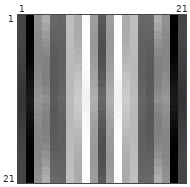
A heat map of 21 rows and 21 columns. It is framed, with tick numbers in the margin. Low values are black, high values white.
On average the colour sits 50% of the way up the scale. It mirrors both left to right and top to bottom. The grain runs up and down. No overall slope runs across the table.
